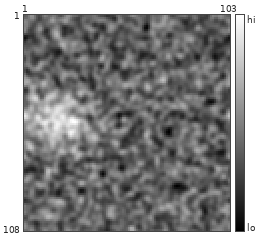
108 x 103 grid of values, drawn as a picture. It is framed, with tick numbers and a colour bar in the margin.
Odd rows or columns: none. Lone odd cells: none. Average level on the scale: 40%. Grain: blotchy. Bumps: one, in the middle left.
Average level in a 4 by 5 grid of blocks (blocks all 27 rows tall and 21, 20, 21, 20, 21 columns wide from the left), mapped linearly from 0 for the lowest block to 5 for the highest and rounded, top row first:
11010 / 53111 / 43111 / 11111
